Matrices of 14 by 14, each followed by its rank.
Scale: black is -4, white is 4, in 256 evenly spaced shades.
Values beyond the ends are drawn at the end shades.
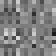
two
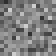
full rank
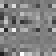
two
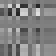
one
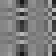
one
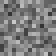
full rank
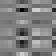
one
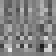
two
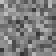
full rank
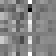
two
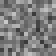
full rank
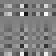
one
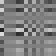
one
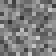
full rank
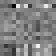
two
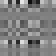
one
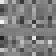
two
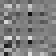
two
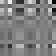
one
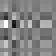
one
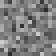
full rank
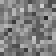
full rank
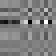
one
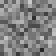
full rank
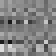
two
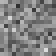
full rank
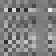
two
